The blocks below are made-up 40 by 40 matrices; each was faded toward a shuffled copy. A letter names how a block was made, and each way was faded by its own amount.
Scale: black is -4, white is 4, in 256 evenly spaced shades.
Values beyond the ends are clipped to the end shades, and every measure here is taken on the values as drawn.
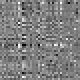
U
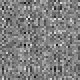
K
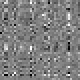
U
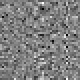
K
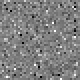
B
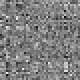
K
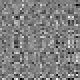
U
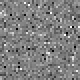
B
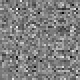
K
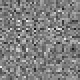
K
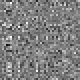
K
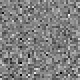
K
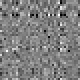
U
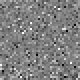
B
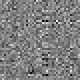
K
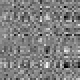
U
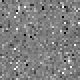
B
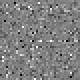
B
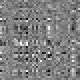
U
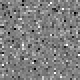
B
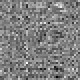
K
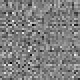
K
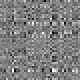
U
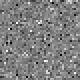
B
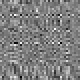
U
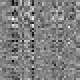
U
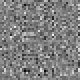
K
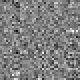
K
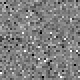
B
